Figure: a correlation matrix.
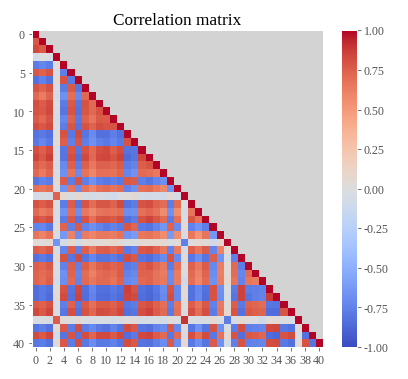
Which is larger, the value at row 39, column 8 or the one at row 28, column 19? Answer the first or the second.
the first
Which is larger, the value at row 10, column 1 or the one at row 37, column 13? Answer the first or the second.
the first
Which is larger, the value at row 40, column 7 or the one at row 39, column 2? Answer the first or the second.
the second
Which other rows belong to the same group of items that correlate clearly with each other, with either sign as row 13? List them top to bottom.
0, 1, 2, 4, 5, 6, 7, 8, 9, 10, 11, 12, 14, 15, 16, 17, 18, 19, 20, 22, 23, 24, 25, 26, 28, 29, 30, 31, 32, 33, 34, 35, 36, 38, 39, 40
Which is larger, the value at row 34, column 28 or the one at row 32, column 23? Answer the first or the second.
the second
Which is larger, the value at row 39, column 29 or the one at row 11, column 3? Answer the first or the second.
the second
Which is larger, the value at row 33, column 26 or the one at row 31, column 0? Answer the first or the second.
the second
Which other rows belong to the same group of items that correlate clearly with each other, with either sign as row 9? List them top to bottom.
0, 1, 2, 4, 5, 6, 7, 8, 10, 11, 12, 13, 14, 15, 16, 17, 18, 19, 20, 22, 23, 24, 25, 26, 28, 29, 30, 31, 32, 33, 34, 35, 36, 38, 39, 40
